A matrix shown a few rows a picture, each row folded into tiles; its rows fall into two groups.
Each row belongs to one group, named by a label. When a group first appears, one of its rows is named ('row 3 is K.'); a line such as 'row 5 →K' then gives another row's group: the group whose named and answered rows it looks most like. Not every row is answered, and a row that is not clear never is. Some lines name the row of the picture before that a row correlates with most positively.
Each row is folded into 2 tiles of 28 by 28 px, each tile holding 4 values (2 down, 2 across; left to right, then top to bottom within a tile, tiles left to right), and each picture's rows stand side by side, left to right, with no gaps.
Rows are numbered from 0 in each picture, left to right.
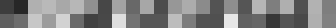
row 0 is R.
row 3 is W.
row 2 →W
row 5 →R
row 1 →W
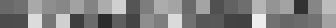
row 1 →W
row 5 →R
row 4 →R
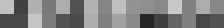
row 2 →W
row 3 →W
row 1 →R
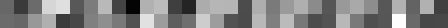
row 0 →R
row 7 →W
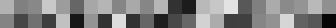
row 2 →W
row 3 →R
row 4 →R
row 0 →W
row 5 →W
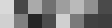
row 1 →W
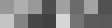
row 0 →W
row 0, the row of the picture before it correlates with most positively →1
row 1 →W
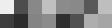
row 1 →R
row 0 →R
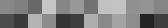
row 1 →R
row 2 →W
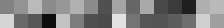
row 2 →W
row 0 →W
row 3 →R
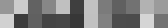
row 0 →W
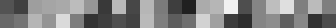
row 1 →W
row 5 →W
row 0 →R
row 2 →R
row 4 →R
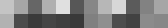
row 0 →W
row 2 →R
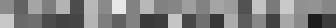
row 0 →W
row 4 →W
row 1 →R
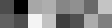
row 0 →R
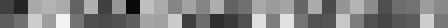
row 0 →R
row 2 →R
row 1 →W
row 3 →W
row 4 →R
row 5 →W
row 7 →R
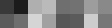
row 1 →R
